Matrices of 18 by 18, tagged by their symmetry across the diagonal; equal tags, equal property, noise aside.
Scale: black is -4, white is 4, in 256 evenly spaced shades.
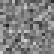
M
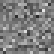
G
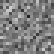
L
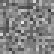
L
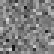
G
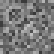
L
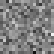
M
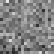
G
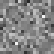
L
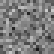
L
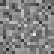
L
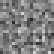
M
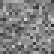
G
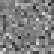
M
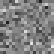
G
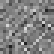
L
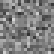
M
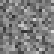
G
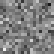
M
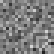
L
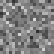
L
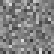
G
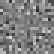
M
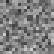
G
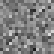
M
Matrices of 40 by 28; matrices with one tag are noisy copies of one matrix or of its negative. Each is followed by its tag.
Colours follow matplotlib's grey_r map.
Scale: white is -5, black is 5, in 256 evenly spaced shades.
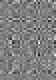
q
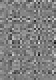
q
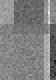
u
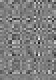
q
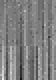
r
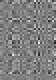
q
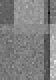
u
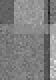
u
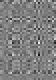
q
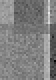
u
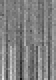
r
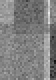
u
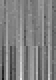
r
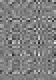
q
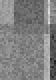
u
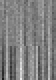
r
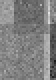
u
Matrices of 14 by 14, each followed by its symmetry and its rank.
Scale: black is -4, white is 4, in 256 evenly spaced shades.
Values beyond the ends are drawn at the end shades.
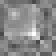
symmetric, rank three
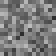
neither, full rank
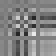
symmetric, rank one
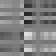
neither, rank one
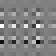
neither, rank one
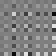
symmetric, rank one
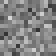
neither, full rank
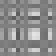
symmetric, rank one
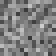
neither, full rank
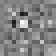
symmetric, rank three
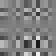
neither, rank one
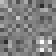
symmetric, rank three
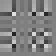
symmetric, rank one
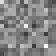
symmetric, rank three
